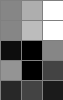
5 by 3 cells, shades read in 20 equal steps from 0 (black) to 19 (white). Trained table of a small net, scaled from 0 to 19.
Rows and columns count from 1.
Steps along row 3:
down up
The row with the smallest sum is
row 5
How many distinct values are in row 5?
3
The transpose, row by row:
10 10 1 11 3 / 13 14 0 0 5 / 19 19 10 5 2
